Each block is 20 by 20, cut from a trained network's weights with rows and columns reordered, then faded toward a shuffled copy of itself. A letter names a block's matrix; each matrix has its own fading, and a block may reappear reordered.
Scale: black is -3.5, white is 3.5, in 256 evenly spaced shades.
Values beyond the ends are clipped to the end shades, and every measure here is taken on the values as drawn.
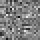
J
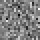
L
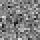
L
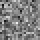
J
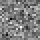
J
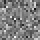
J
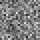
L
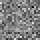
L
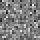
J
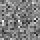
J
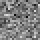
J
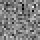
J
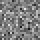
L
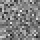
L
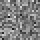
J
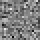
L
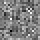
J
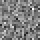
J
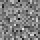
L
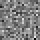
J
